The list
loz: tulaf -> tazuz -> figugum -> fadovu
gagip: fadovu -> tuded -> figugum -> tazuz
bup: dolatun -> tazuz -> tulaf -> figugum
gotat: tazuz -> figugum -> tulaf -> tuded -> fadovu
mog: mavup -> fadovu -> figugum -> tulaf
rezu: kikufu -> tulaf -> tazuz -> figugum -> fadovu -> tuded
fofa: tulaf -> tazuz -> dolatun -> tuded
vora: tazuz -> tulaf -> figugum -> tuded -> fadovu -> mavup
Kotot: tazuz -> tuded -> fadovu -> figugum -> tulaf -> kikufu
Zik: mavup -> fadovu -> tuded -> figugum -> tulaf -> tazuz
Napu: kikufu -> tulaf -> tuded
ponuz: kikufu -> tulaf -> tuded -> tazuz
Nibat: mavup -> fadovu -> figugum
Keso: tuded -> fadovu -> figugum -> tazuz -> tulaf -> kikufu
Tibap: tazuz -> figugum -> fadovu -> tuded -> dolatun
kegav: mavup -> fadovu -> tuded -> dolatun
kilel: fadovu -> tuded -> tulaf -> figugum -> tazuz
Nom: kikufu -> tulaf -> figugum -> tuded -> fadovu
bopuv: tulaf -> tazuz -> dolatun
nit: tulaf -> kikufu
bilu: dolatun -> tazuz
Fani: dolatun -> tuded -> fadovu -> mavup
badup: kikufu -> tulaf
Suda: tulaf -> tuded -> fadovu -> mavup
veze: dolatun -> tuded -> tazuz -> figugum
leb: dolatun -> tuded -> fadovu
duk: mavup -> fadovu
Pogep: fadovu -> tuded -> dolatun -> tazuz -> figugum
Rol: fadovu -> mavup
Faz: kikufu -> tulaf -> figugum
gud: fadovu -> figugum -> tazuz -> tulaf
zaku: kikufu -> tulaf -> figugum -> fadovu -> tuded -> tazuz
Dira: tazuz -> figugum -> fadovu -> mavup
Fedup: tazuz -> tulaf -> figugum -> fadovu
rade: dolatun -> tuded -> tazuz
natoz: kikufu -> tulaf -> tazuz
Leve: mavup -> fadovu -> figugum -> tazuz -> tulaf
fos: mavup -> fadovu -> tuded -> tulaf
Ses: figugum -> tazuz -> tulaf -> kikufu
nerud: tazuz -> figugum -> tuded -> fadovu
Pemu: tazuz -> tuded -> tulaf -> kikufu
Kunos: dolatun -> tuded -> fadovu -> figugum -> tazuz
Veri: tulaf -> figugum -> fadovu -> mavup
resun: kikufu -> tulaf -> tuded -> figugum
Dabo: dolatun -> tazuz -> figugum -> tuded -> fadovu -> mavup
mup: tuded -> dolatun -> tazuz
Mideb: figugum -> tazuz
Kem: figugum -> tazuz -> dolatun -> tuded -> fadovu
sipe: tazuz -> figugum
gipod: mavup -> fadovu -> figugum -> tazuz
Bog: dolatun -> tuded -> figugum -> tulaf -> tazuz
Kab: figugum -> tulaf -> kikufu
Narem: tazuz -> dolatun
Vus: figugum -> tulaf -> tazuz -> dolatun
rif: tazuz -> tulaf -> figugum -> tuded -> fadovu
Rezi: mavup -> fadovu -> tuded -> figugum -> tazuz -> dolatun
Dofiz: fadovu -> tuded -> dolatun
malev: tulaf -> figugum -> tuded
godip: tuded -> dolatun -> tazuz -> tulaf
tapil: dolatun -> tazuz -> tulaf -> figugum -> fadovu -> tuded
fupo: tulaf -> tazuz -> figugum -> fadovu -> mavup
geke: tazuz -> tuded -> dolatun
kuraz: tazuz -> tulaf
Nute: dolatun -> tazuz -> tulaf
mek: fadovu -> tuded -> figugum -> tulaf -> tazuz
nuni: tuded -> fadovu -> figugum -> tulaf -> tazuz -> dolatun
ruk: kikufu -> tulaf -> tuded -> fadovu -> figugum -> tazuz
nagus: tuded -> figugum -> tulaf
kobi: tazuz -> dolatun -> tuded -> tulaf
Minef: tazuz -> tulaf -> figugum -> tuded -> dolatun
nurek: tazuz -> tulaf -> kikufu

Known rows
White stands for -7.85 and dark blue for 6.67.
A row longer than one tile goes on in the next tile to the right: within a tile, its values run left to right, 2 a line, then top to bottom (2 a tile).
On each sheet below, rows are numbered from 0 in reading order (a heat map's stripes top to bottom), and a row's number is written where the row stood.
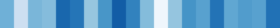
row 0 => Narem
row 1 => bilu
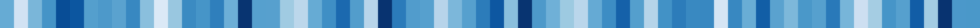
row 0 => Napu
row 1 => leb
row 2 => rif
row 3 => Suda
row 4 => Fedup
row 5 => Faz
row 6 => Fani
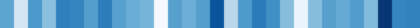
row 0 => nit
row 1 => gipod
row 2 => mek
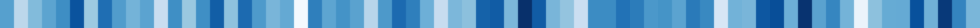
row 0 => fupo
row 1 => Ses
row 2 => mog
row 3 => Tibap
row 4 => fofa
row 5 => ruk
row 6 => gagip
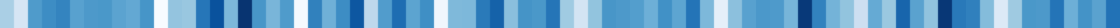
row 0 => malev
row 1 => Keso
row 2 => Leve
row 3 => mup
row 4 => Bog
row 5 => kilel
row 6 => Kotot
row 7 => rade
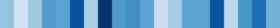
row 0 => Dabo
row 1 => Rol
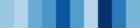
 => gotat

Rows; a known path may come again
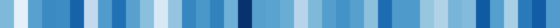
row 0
duk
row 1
leb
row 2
Veri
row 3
Minef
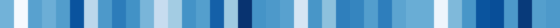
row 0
gipod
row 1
Fani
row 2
nit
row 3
rezu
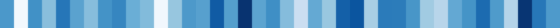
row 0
nagus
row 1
Kunos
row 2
nurek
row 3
rif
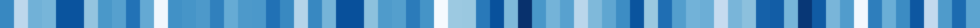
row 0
ponuz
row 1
Nute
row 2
resun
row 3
Keso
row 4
fupo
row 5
Tibap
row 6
Leve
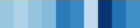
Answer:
vora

